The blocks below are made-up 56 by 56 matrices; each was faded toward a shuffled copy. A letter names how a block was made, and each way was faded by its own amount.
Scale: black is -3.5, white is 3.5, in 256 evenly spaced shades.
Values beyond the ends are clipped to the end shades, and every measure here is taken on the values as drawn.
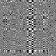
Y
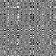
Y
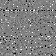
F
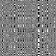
Y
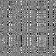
Y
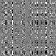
Y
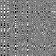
Y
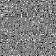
F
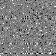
F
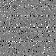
F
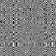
Y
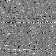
F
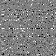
F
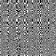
Y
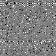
F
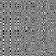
Y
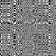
Y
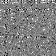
F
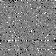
F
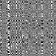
Y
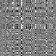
Y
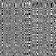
Y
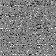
F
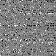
F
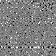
F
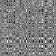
Y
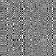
Y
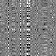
Y
